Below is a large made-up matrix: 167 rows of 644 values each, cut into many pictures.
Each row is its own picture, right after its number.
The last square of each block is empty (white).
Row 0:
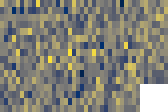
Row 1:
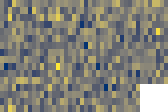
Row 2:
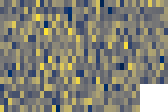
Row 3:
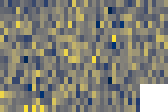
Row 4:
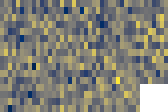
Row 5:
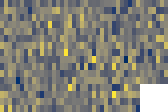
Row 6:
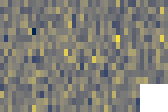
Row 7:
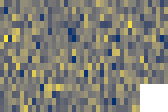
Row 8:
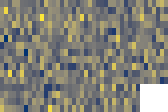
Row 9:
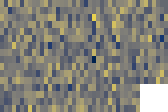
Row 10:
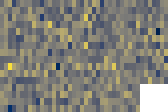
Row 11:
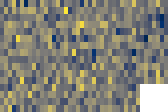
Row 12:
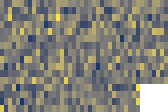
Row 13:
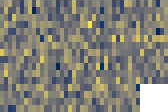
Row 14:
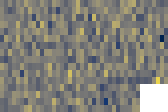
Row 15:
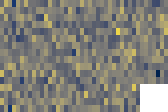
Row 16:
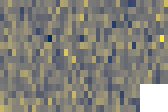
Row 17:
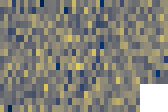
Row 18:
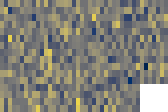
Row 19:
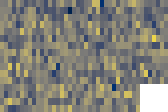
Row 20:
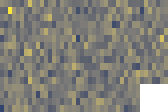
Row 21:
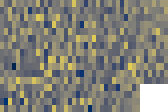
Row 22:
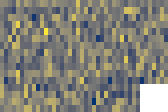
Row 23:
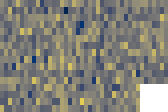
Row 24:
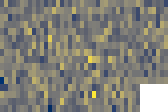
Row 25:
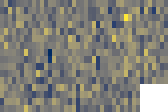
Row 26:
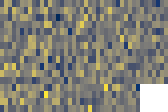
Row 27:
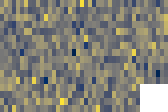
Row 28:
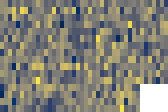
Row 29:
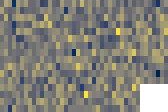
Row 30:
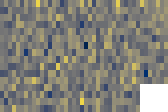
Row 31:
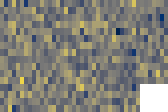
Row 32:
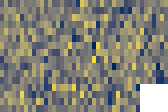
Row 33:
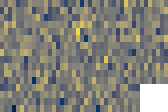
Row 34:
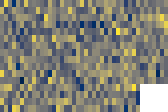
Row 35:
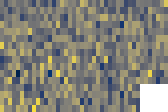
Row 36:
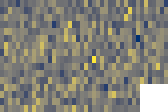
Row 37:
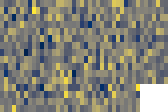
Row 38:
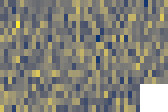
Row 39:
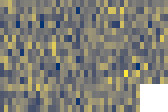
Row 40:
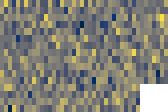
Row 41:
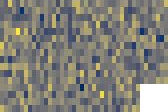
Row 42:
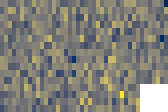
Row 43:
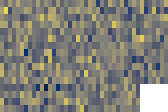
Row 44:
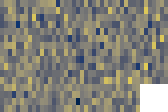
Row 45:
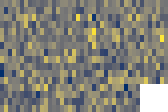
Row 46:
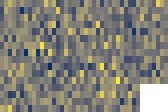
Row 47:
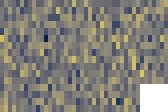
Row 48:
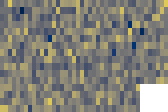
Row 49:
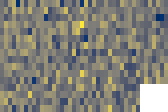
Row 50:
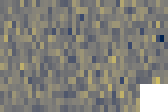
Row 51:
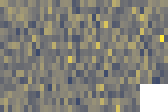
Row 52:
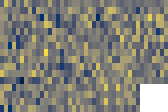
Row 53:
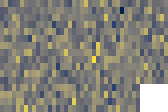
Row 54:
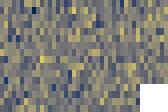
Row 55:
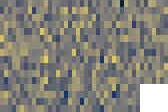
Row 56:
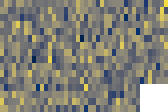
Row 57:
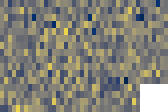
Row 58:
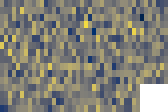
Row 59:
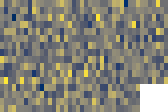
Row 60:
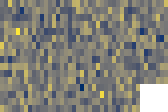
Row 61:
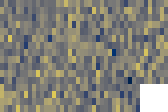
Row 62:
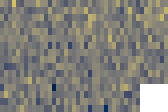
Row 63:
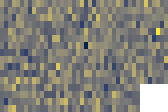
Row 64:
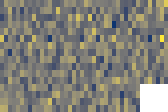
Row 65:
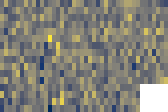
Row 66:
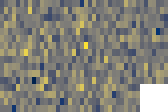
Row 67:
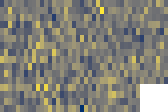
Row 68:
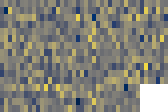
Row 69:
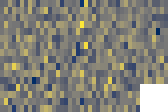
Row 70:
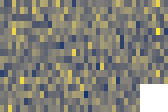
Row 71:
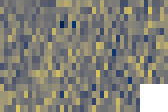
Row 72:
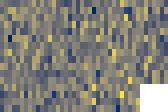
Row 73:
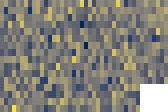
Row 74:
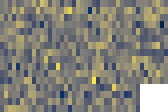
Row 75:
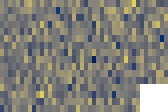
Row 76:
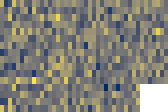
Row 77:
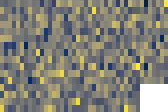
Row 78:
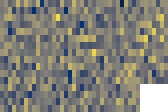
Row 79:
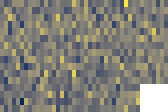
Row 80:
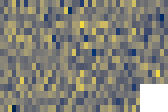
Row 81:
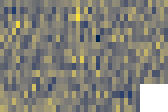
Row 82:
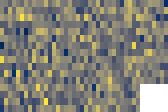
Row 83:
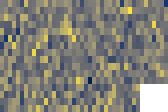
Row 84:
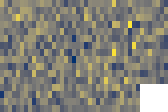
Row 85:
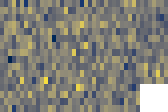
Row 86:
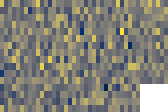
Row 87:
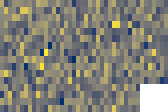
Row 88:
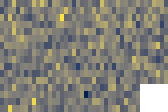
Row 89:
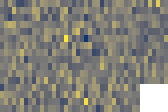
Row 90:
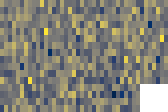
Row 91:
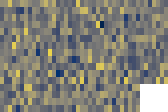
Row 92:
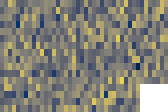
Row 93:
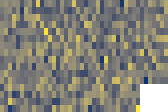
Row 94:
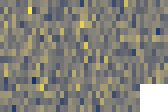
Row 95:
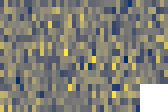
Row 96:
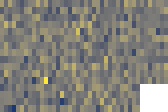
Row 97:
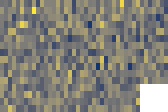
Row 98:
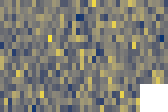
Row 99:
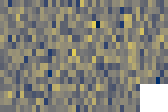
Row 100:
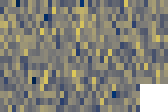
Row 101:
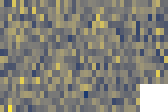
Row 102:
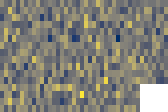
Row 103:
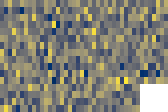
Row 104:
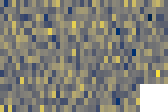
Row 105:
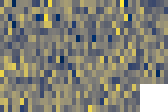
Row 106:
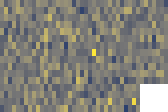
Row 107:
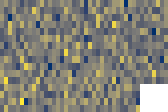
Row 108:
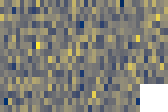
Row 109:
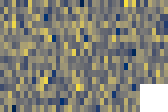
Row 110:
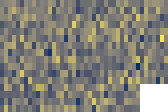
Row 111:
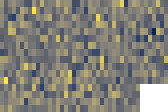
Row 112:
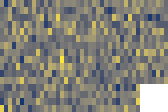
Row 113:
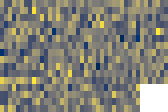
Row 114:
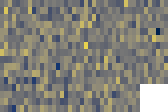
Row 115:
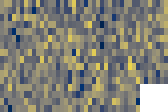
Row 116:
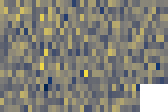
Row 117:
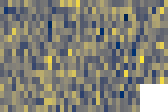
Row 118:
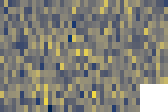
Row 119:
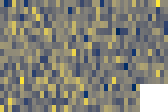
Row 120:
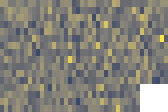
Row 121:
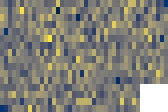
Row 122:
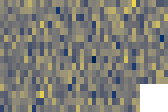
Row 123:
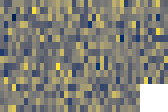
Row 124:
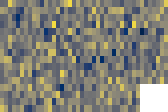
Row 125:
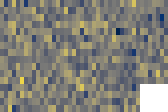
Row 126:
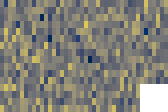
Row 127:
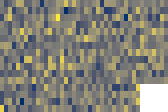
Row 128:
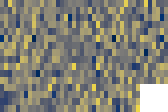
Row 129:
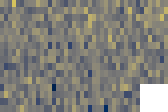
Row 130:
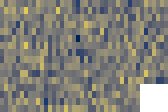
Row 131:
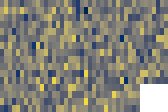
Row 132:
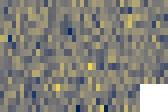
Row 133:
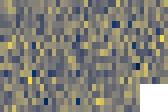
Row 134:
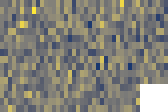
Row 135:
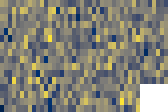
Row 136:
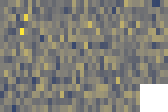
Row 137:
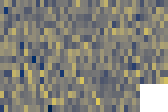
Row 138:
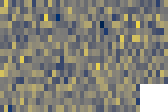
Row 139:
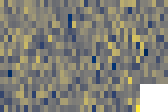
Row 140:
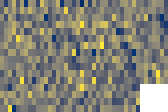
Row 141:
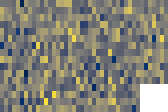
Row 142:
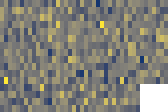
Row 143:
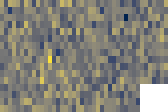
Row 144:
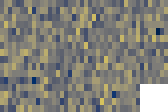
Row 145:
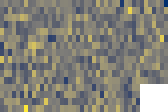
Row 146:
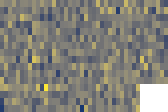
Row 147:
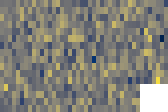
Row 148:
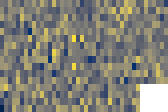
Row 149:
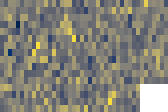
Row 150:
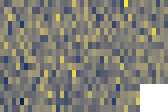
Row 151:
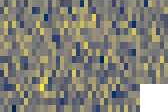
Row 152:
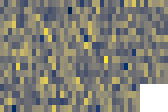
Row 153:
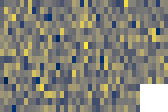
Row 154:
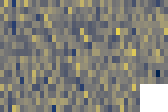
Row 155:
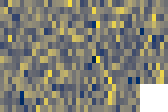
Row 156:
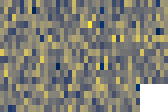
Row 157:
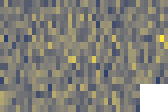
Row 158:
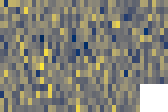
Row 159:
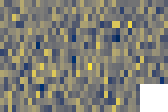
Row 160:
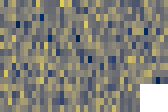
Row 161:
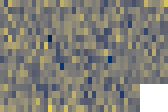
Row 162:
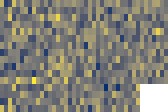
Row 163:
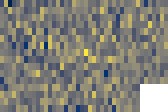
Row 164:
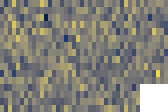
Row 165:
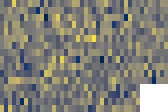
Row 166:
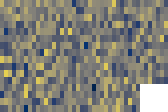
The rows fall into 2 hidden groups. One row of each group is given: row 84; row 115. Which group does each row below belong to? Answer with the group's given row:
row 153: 115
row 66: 115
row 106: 84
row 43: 84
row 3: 84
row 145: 84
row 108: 115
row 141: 84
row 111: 115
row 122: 84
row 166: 84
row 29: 115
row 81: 84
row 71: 84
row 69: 115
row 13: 115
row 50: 84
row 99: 84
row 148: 84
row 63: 115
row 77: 84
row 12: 115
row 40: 115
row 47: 84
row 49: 115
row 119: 115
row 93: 115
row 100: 115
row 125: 115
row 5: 84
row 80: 115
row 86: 115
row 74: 115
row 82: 84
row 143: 84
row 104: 115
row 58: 84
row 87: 84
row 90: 84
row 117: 84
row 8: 84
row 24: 84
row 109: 115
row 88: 115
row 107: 115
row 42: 84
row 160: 84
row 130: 84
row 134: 115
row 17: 115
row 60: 84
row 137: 84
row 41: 84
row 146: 84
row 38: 84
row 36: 84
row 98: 84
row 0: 115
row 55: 115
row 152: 115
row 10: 115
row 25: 84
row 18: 84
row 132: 84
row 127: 115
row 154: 115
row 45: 84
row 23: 115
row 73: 115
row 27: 115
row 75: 84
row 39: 84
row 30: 115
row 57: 84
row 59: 115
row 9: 84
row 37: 115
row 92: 84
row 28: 84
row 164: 115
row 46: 84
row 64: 84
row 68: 84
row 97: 115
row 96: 115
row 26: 115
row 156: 115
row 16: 84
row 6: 84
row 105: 115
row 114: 115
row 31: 115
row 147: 84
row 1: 115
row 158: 84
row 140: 115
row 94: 115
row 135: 84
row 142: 84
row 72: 84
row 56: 84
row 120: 84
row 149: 84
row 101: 115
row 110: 84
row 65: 84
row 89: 115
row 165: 115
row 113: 115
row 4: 115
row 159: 84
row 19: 115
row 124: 84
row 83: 84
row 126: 84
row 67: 84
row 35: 84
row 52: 115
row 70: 115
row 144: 115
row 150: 115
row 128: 84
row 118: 84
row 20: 84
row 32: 84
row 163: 84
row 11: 115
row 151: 115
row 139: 84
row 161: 84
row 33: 115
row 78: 115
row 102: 84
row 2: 115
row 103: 84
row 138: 115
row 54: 115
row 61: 84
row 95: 84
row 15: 115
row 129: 115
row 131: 84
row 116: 84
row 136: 115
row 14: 84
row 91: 84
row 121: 84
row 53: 84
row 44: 84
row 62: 115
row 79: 115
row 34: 115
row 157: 84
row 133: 84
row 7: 84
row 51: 84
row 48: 84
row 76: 115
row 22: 84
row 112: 115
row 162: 115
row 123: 115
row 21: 115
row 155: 84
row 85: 115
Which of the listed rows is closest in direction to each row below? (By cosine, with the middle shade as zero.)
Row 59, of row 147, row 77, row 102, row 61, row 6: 147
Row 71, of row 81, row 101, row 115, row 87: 81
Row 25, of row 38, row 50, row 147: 38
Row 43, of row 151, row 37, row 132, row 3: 37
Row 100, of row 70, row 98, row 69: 69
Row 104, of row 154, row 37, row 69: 69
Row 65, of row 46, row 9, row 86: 9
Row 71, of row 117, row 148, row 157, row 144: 117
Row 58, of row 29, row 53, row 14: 14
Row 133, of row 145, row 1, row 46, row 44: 44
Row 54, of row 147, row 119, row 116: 116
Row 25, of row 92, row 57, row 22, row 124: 57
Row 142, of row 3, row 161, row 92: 3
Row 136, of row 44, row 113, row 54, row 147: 54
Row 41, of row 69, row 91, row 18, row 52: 91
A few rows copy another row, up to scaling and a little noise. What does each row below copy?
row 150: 79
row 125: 31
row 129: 62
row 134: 97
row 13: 156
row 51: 120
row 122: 75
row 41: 60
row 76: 162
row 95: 5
